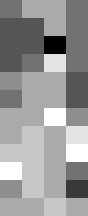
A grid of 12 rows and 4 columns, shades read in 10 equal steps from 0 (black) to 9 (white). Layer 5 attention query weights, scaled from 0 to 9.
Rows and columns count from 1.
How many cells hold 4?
8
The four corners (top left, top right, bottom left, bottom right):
4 4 6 6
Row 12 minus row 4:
3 2 -1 2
